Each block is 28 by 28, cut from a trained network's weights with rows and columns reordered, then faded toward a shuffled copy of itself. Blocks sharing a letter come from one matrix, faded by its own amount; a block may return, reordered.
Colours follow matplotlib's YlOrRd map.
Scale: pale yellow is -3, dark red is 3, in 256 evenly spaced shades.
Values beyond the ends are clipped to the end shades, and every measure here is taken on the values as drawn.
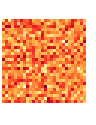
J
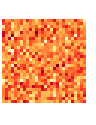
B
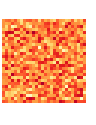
J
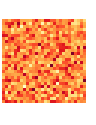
B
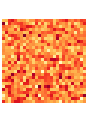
B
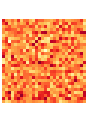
J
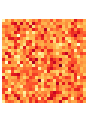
B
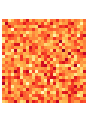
B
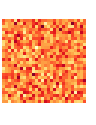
B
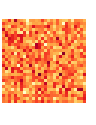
B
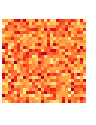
J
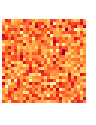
B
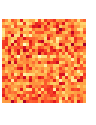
J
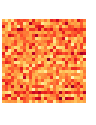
J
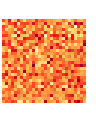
J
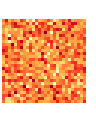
B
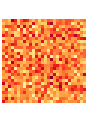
B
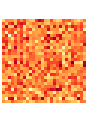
J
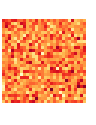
J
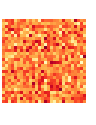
J
